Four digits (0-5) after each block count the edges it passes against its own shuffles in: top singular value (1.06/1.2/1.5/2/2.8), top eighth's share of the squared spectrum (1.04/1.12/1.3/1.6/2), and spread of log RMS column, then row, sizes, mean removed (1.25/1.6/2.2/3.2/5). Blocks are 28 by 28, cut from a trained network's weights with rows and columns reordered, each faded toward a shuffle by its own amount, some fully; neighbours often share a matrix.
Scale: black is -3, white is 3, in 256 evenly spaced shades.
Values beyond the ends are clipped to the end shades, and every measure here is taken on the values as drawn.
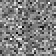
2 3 1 0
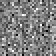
2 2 0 0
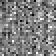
2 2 0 0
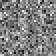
0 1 1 0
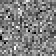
0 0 0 0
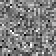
0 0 0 0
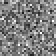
1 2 0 0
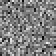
0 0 0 0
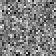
0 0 0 0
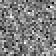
0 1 0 0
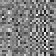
4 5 3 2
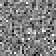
0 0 0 0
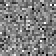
0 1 0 0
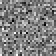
0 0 0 0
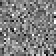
2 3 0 2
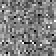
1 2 0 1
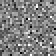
1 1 0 0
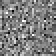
0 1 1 0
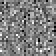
1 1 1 0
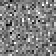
1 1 1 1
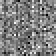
2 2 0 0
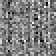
3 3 1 1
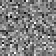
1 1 0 0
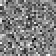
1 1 0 0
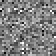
2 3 1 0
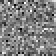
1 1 0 1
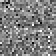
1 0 0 0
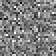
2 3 2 0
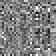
3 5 2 1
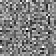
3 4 2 0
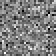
2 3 1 0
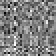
3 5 2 0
